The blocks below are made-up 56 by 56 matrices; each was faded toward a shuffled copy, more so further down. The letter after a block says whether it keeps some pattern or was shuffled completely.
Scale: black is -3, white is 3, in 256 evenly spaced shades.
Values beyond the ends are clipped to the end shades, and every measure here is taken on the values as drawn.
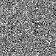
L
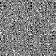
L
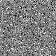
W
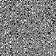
L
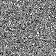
W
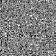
L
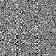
L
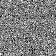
W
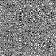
L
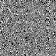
L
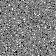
W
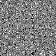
L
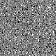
L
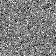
W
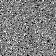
W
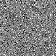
L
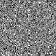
L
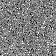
W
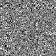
L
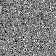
W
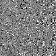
L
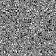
L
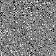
L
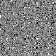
L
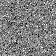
W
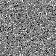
W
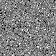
W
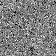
W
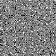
L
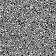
W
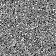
W
